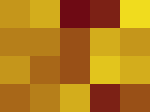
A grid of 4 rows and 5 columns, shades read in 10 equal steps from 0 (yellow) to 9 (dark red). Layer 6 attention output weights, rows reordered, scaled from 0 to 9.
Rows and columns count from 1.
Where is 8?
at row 1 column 4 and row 4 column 4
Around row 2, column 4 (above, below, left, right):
8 1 6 3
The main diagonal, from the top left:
3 4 6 8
